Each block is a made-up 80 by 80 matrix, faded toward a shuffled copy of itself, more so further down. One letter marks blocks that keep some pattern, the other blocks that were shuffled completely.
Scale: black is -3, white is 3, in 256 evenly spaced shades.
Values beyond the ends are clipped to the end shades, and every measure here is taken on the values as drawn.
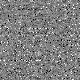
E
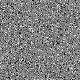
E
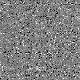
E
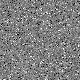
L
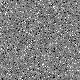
L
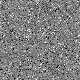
L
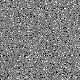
E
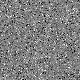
L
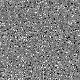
E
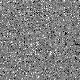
E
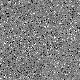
L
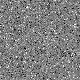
L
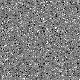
E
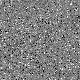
L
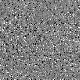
E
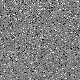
L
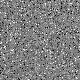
L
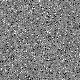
L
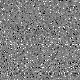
E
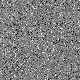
L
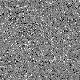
E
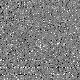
E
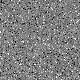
L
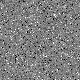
L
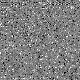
E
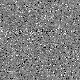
E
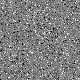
L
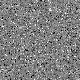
E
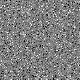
E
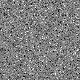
E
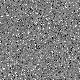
L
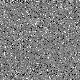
E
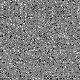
E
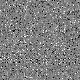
E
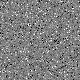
L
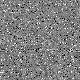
E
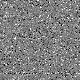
E
